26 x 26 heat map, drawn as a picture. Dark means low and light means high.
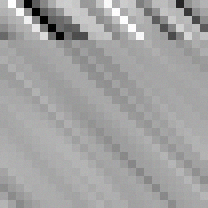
Neither half mirrors the other. The values are skewed, with a long tail toward low values. The top left is the ninth with the lowest average. The bottom part is calmer, past a seam about 20% of the way down. Streaks slant down to the right.
